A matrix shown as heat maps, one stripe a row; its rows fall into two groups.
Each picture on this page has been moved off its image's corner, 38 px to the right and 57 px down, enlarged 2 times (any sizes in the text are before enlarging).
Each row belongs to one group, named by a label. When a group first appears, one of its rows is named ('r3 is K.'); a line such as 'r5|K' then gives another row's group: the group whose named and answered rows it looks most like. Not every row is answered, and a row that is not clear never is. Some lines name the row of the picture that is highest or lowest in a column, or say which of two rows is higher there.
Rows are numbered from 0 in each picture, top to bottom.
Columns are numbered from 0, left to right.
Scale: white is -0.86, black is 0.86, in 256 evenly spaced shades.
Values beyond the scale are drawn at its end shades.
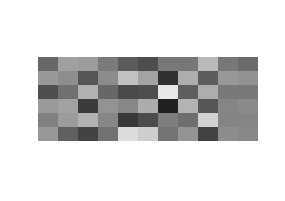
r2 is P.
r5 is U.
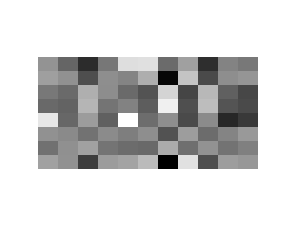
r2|P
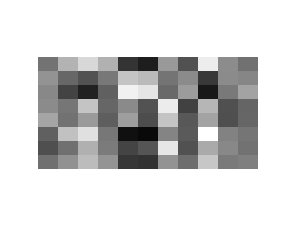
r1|U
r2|U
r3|P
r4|P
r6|P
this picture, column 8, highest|2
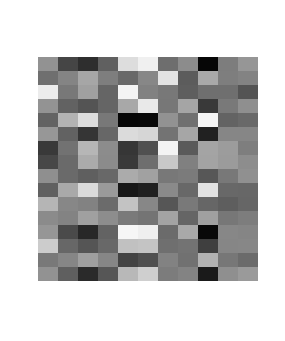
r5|U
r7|P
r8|U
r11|P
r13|U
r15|U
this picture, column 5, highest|4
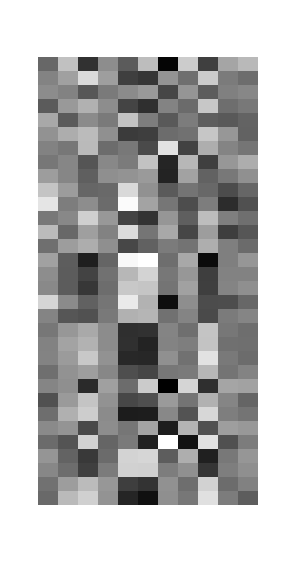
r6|P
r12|P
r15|U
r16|U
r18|U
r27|P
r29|U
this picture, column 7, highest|27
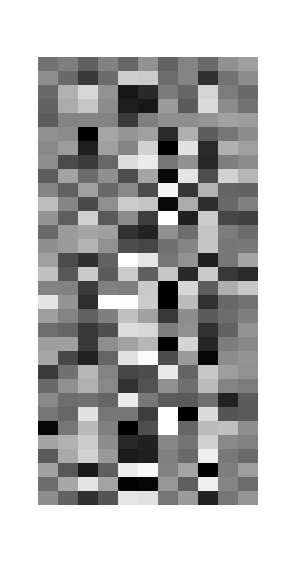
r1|U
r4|P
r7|U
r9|P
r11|P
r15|P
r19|U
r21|U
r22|P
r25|P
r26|P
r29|U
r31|U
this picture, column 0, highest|26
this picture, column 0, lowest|17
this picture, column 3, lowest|17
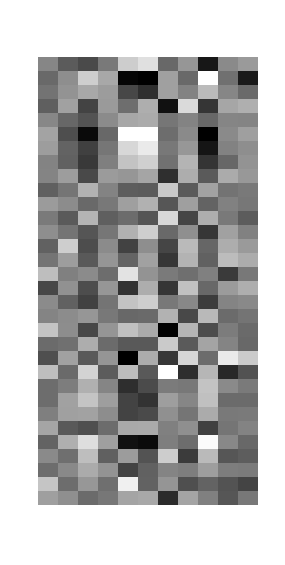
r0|U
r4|U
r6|U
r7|U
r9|P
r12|U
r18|P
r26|U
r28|P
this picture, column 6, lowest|22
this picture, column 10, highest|1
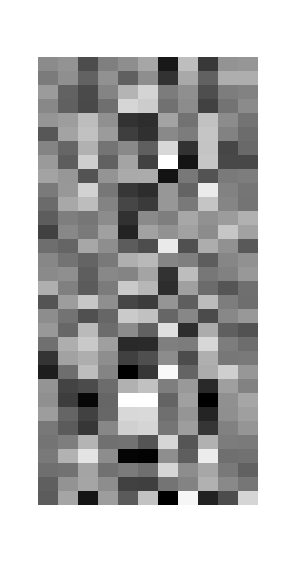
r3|U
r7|P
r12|P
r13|P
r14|U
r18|U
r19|P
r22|P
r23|U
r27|P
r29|P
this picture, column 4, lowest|24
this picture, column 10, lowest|31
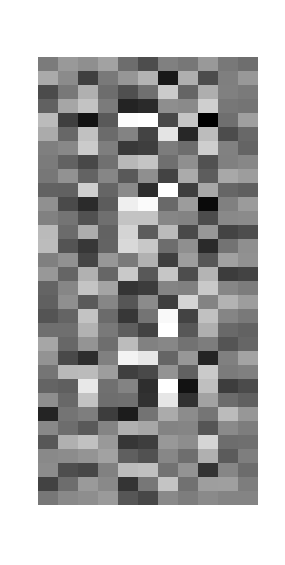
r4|U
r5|P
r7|U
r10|U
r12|P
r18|P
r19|P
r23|P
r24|P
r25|P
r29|U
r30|P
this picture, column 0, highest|25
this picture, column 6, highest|1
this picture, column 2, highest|4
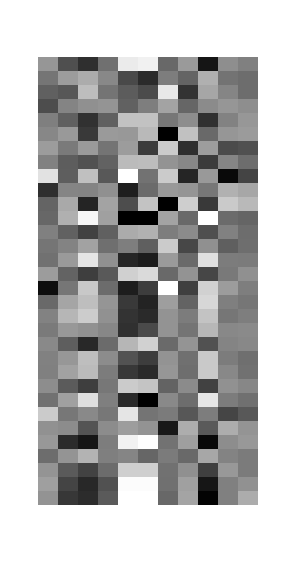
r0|U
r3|P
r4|U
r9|P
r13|P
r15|U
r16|P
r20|U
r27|U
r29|U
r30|U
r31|U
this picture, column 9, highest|8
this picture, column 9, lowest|10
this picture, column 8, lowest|11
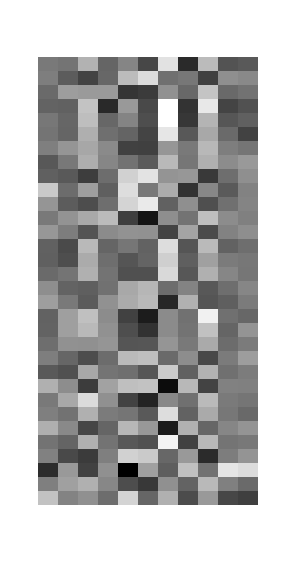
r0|P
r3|P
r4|P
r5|P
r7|P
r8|U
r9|P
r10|U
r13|P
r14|P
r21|U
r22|P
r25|P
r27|P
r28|U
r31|P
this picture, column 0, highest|29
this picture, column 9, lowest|29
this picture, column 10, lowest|29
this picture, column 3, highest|3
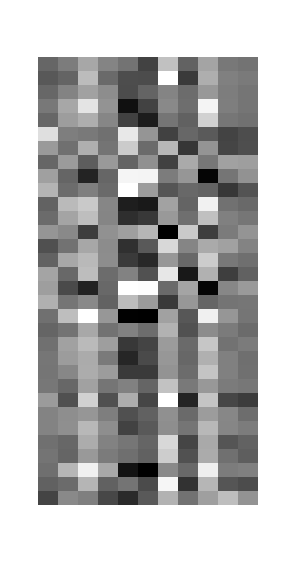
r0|P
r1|P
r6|P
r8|U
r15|P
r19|P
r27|P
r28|P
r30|P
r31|P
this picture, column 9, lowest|31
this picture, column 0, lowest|5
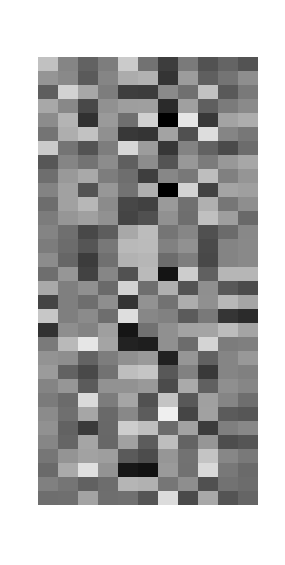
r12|U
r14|U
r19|P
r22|U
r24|P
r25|P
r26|U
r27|P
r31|P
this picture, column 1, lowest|2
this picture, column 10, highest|18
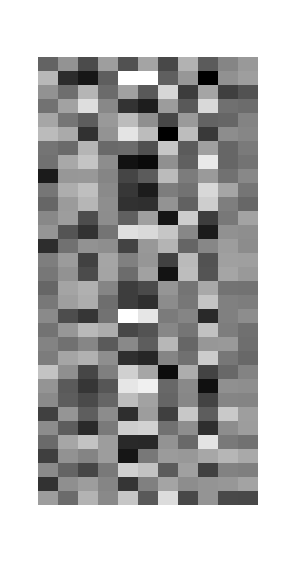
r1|U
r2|P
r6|P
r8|P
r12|U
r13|P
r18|U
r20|P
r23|U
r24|U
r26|U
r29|U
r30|P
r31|P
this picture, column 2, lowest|3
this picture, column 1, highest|1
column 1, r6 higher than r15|Yes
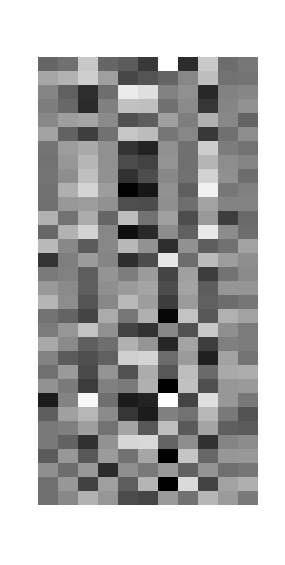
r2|U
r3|U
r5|U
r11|P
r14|P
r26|P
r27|U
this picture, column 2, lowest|24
